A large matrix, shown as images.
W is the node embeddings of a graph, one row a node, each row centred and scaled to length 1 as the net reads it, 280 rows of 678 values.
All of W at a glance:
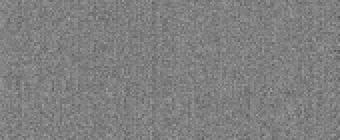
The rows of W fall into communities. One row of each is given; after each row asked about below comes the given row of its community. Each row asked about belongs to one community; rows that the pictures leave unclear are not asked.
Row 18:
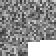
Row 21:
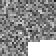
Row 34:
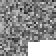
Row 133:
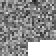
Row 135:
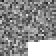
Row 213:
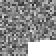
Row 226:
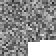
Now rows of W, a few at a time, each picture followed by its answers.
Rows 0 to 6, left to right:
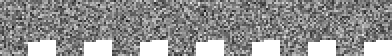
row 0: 213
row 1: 34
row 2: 135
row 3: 34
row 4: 213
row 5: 21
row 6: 133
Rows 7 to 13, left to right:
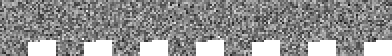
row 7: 21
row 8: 213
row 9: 21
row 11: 34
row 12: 226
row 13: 21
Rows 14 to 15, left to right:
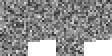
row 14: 18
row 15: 133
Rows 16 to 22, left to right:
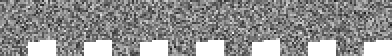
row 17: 21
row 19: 21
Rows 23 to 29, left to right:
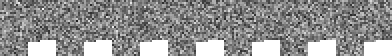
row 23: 133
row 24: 21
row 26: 213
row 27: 133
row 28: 135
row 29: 226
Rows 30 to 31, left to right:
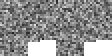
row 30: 18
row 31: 21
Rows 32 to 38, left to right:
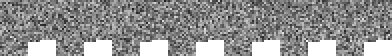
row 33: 21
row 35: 135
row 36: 133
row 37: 226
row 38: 226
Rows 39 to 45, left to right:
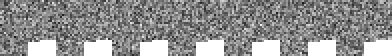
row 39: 135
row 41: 18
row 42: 18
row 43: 133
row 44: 133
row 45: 213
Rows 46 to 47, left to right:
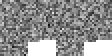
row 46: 213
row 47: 21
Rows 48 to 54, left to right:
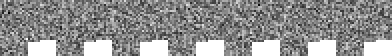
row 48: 226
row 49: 21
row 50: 18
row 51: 133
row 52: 21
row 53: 213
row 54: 34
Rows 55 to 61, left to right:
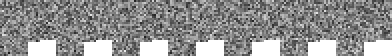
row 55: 133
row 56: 18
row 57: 21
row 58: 21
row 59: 213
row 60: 213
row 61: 226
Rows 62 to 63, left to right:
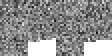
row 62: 133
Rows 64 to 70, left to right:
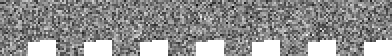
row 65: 18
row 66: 133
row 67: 135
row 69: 133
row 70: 21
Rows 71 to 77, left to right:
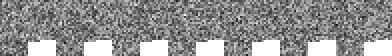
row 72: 18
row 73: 18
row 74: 34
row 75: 34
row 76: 34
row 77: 135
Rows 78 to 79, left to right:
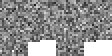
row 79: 18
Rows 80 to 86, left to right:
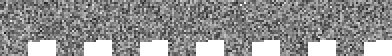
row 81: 21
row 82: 133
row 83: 18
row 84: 226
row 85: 21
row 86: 226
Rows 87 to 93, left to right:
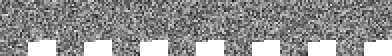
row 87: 213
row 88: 226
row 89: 133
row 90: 18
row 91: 21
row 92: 18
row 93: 133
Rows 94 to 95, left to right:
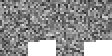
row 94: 135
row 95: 133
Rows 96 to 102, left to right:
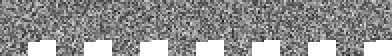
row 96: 21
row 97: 133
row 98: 226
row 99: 133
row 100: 133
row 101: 226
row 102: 18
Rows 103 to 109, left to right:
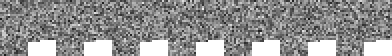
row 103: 133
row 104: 34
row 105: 135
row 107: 21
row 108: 18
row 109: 34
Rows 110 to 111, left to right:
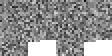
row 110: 226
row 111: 226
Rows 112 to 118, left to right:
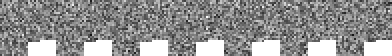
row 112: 21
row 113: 21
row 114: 213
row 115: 213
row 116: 18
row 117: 21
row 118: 21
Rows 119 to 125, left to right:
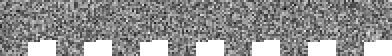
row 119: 135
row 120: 21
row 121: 34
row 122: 18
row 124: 18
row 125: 226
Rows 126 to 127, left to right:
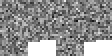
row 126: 133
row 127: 226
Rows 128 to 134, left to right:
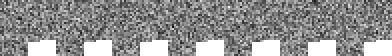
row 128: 213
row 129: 21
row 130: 226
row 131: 226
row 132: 213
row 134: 133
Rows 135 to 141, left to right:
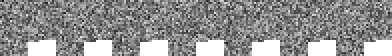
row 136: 21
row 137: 213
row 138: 18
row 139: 135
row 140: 133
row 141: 34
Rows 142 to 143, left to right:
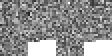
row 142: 135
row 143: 213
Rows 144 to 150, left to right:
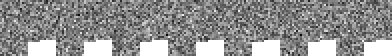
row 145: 18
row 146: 135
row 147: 21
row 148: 18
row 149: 226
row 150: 213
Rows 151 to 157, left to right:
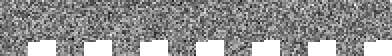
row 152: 133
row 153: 133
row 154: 133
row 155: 34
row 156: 21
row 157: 18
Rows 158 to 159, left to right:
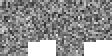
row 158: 133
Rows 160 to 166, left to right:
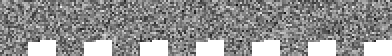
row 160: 21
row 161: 213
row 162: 226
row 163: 133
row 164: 213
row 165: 133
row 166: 34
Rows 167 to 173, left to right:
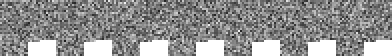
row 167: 226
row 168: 226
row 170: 226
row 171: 226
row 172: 213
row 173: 34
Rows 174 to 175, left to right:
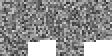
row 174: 213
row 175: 18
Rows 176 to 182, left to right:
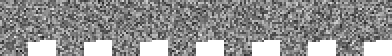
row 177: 226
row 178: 226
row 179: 226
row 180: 18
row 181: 21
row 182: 135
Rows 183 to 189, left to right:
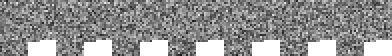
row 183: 213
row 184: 21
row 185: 21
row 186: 34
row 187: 34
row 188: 213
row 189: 213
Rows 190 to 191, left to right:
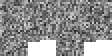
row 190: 34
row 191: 34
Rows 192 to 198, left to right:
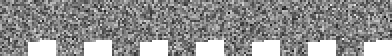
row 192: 213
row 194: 18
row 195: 34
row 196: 18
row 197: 18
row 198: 135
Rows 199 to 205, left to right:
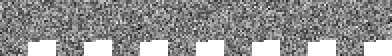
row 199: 135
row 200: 213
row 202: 18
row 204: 34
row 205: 18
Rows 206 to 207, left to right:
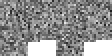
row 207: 135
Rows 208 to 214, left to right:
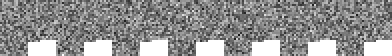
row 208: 21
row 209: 226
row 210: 34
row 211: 21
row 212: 135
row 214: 21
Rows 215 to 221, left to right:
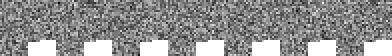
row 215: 21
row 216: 133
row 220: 133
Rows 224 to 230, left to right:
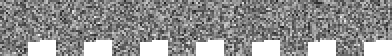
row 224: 213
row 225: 34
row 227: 34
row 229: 213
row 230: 213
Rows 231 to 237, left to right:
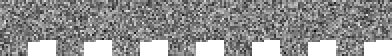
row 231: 18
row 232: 135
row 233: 133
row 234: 135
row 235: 21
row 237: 226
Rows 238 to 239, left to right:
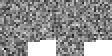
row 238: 135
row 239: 21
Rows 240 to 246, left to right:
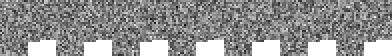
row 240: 21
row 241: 226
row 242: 34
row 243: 135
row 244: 21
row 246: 21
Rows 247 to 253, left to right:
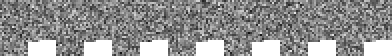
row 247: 226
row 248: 34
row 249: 34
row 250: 213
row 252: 226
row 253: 213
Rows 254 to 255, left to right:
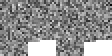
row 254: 133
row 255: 226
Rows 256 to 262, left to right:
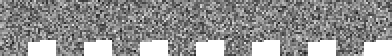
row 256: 226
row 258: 133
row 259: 18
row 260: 135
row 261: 18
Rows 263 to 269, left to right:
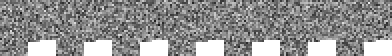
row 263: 226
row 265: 213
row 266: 135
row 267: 21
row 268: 34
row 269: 213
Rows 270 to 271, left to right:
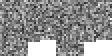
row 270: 34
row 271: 213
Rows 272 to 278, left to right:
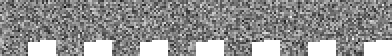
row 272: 226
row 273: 226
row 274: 135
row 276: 213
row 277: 21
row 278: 18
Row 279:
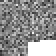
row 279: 135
